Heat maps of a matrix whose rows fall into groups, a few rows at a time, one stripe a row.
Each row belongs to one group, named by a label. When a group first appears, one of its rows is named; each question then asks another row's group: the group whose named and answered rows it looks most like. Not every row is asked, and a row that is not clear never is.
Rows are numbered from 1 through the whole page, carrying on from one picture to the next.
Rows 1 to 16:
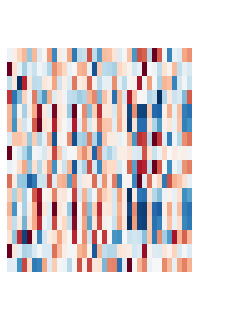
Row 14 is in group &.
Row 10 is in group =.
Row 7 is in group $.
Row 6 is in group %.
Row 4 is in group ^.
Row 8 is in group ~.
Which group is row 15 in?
~
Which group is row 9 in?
$
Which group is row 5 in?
%
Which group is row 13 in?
%
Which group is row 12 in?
%
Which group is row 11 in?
%
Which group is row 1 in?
$
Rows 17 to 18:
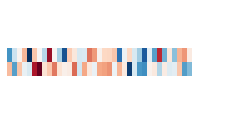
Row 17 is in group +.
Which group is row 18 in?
%
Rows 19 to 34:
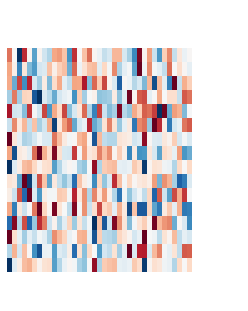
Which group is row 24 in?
$
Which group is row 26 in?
%
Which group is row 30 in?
%
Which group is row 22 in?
$
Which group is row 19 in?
=
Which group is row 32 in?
~
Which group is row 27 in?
+
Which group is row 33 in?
$
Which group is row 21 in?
&
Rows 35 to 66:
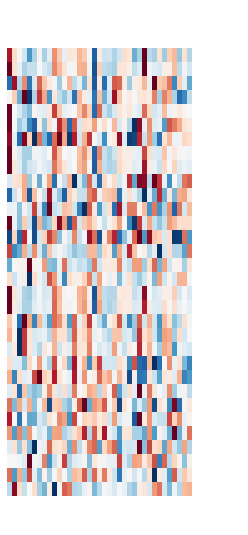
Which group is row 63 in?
=
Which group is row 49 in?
^
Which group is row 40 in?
=
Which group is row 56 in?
=
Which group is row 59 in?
=
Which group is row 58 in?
%
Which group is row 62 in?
&
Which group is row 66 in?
$
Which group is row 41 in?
=
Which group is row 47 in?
=
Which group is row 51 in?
+
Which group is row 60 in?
&
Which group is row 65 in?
&
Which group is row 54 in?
=
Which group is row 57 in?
%
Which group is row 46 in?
^
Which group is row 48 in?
=
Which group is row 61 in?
=
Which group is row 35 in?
~
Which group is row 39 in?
~
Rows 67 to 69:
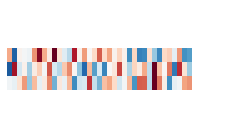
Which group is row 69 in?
$
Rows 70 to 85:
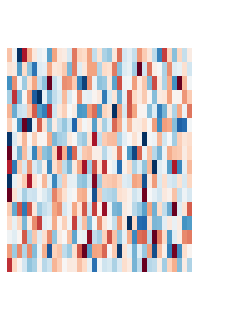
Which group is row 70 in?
=
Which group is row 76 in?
+
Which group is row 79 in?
+
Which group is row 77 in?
=
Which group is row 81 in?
&
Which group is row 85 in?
~
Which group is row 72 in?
^
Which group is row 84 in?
&
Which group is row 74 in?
^
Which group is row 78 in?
&
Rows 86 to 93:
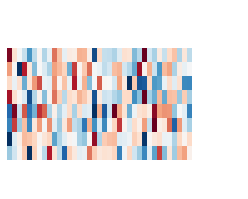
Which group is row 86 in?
~
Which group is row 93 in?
+
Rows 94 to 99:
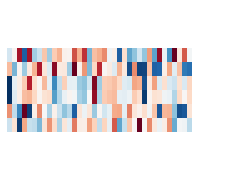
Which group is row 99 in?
=
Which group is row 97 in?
+
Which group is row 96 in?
+
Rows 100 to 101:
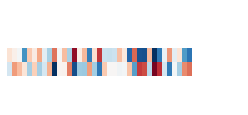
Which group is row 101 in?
$
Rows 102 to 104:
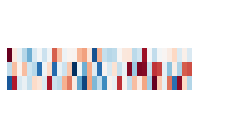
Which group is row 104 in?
^
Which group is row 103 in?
$
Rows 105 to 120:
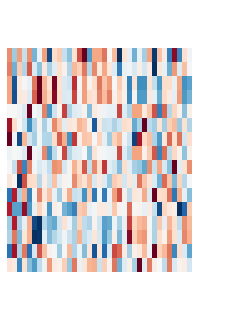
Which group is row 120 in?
=
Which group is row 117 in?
$
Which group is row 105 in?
&
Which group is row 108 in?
%
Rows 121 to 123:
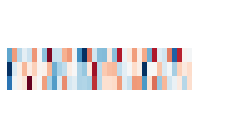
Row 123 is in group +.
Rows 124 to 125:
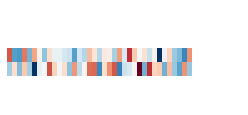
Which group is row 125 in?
=
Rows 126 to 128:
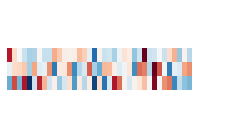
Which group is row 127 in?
$
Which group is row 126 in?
~
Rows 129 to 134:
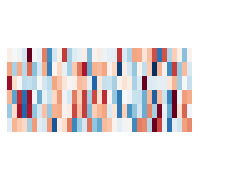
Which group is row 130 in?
&
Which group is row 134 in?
$
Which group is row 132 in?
&
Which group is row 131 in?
~
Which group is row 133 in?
&
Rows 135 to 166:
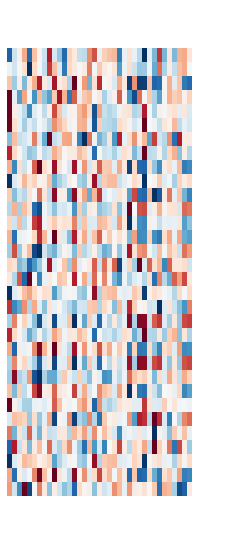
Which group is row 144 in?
+
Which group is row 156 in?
%
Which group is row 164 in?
+
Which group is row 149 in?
$
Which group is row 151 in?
&
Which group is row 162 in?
&
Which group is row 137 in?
%
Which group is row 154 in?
$
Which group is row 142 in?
~
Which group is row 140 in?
~
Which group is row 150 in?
=
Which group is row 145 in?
%
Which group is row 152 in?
+
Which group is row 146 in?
$
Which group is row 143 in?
%
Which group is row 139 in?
~
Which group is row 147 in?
%
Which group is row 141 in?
^
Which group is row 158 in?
$
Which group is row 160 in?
~
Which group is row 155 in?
~
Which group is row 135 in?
+
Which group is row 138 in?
=
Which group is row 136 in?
+
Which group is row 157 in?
$
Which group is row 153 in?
^
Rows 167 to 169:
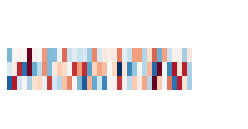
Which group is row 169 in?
^
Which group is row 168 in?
&
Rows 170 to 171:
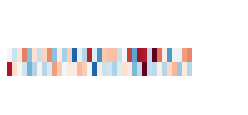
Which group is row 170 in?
$
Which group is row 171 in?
~
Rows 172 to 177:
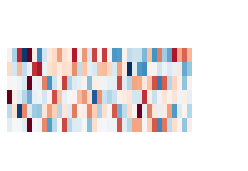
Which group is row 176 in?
=
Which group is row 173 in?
%
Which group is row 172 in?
&
